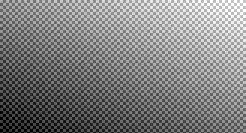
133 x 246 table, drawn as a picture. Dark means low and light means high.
The field is checkered. Values rise toward the top right. The bottom left is the ninth with the lowest average. The top right is the ninth with the highest average.
